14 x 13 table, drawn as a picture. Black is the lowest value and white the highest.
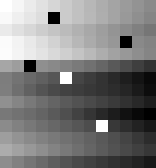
There is an overall slope up to the top left. Five lone cells stand out: two far higher and three far lower than their neighbours. The top left is the ninth with the highest average. The top left is the smoothest part.
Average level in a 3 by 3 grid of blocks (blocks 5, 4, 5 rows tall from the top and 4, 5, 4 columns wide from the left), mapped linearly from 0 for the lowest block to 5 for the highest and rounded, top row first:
542 / 210 / 210
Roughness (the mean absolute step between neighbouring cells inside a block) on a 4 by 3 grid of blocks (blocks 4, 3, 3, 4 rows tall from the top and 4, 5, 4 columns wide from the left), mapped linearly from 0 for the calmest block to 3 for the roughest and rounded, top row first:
011
321
000
010
